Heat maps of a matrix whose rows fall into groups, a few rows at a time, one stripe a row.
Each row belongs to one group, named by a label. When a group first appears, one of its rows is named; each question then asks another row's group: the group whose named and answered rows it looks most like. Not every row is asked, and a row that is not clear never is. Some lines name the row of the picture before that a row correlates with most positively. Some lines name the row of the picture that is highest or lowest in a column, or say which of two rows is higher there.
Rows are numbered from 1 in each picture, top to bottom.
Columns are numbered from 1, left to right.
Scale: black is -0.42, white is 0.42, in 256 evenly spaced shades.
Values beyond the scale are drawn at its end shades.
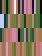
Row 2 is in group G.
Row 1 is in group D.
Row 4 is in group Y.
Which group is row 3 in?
D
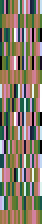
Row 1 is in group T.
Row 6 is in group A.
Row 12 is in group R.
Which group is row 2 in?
D
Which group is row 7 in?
Y
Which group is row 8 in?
R
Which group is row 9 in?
D
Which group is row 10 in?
T
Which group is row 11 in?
G
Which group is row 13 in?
Y
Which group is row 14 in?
R
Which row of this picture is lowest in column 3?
11
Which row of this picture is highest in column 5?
11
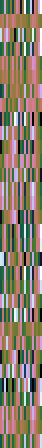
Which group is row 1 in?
R
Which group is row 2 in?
A
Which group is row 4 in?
R
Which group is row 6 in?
A
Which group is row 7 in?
R
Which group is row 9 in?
D
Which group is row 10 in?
A
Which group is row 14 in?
A
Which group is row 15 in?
A
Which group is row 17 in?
R
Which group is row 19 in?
G
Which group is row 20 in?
R
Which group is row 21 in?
R
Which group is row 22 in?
A
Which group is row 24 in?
G
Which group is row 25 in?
Y
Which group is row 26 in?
D
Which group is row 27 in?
G
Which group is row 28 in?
T
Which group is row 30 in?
A
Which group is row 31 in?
A
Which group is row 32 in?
R
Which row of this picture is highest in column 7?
27
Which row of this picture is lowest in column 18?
28
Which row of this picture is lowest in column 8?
3
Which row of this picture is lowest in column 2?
28
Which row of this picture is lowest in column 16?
28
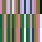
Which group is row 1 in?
G
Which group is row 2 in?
R
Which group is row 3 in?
R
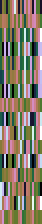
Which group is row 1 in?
D
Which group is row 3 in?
R
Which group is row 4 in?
T
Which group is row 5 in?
R
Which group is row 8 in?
A
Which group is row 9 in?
T
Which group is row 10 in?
Y
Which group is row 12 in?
T
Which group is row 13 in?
D
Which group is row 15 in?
Y
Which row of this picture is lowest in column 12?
1
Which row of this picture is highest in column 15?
12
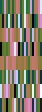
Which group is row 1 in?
R
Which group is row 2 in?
T
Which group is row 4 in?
D
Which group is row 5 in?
A
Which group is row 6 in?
D
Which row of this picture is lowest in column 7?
2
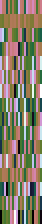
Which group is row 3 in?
G
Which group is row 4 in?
D
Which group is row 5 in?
Y
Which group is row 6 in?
A
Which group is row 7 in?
Y
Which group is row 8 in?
D
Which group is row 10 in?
R
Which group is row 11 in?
D
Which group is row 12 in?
Y
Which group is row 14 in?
T
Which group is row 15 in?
D
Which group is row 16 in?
D
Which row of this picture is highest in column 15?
14
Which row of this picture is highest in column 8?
16
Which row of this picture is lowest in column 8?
7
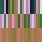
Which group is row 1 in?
T
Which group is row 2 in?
A
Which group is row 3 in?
Y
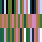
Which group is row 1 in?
T
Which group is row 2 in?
A
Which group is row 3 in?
R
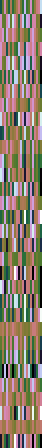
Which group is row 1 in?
R
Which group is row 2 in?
G
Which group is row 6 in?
D
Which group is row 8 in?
A
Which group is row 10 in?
R
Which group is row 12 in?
G
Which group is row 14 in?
D
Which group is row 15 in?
A
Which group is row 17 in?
A
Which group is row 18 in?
D
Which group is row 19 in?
G
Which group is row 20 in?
D
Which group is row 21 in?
G
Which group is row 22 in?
D
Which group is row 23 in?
R
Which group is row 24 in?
A
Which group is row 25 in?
D
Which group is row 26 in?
D
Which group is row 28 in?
A
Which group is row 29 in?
Y
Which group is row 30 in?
Y
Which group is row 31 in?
Y
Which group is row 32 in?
D
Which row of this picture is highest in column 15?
27
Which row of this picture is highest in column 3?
27
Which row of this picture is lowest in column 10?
20
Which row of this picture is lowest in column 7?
27
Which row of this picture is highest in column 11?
11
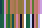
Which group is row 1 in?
R
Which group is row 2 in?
R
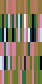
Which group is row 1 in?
A
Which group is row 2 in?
T
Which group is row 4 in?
A
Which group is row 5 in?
G
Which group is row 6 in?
G
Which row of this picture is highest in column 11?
6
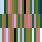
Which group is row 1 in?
G
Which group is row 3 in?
Y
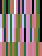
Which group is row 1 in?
D
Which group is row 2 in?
G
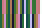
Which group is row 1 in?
R
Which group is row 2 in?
R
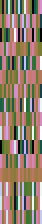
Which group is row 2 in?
G
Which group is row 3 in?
D
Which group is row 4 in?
A
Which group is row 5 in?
R
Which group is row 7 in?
D
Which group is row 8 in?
R
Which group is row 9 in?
Y
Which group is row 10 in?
Y
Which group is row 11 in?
D
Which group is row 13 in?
Y
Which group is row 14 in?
Y
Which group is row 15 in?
Y
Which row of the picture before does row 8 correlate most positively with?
2
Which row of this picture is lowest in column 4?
3
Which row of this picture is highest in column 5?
1
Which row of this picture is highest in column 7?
2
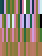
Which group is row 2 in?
G
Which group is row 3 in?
A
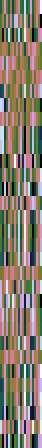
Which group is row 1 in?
R
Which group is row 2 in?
D
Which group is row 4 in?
A
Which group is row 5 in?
A
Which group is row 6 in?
Y
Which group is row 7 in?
R
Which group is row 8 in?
G
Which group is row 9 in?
A
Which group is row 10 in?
G
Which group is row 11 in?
G
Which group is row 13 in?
R
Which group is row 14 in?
T
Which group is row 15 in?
A
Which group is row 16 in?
T
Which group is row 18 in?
T
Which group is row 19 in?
T
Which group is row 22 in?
G
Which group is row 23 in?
A
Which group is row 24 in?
A
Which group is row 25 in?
T
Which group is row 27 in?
R
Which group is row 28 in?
R
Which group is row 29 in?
R
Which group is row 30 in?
T
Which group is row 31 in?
Y
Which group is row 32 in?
T
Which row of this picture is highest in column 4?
21
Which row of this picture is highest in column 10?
31
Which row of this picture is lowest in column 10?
12
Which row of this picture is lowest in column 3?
8
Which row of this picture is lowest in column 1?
12
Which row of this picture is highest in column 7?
22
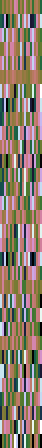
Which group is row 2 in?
T
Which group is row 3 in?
A
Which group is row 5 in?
A
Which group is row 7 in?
Y
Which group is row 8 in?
T
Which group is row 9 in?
R
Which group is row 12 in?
D
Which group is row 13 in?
T
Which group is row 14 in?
R
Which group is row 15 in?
A
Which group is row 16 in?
Y
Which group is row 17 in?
Y
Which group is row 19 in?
T
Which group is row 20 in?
A
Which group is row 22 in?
G
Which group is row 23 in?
R
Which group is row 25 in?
A
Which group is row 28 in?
Y
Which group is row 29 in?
R
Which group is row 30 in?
D
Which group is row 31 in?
Y
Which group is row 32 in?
D
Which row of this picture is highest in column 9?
32
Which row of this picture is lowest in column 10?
32
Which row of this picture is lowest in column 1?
32
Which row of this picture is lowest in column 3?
24
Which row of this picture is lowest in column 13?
27
